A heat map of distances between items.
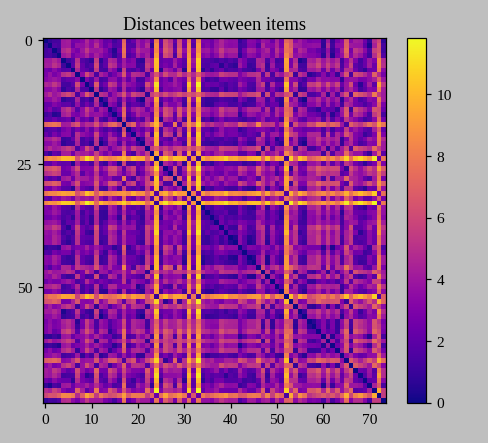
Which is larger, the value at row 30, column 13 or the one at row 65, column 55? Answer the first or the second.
the second
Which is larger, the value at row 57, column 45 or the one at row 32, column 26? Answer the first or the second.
the second
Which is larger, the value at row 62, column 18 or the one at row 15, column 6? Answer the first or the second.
the second
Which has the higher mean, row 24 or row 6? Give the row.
24
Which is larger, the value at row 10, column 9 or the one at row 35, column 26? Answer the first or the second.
the second
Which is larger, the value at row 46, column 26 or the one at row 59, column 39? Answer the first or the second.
the first
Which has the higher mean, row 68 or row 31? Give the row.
31
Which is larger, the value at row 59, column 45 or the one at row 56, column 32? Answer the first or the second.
the first
